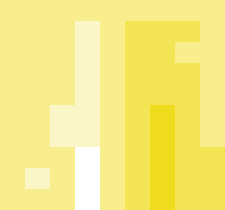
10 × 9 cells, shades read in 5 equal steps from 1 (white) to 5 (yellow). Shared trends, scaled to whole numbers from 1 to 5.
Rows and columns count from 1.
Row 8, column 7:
5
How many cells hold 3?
49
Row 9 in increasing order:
1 2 3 3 3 4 4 4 5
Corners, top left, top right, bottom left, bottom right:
3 3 3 4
